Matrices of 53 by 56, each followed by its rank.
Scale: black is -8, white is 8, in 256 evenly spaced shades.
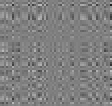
two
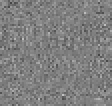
ten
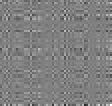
two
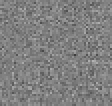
ten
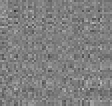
five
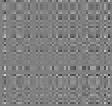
two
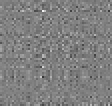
five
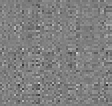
five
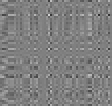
two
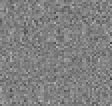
ten
